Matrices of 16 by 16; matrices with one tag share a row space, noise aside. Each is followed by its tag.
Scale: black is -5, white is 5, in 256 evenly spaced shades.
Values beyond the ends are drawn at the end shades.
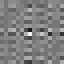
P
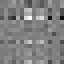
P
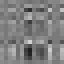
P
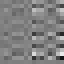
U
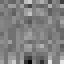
P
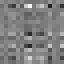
P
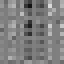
P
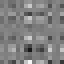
P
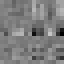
U
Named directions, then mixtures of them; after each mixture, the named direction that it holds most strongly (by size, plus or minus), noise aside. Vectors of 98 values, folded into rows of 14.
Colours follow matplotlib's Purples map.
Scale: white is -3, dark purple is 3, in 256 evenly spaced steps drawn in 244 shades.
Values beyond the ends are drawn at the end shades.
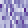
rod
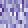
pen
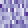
rod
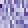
rod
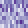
rod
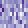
pen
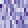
rod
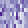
pen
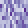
rod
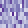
pen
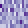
pen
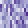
rod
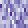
rod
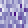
pen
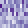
pen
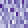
pen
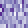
pen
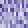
pen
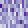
pen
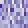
rod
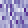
rod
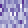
pen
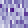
rod
